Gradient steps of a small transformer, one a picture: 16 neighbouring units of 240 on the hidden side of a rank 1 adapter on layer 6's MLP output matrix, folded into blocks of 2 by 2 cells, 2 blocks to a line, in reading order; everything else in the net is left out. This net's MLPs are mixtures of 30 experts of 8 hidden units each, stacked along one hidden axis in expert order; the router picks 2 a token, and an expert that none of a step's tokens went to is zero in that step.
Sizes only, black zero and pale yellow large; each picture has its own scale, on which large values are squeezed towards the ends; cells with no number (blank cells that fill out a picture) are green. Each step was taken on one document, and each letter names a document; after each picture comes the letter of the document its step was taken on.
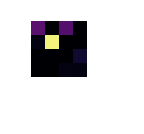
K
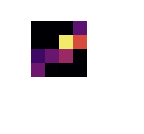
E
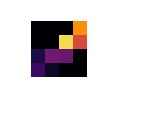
E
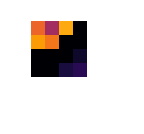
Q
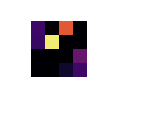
K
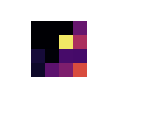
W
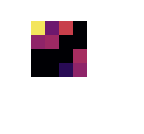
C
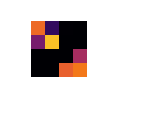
Q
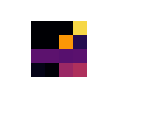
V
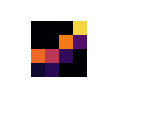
E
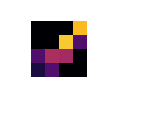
E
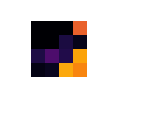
W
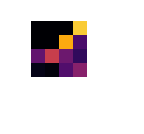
V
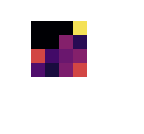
V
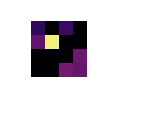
C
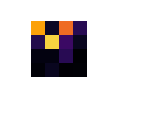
Q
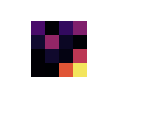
C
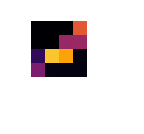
V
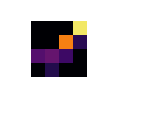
W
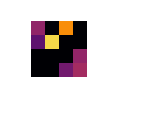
K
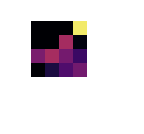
V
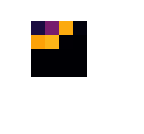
Q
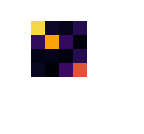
C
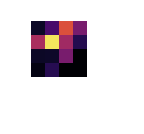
Q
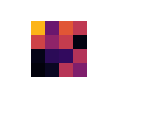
C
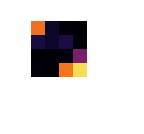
C
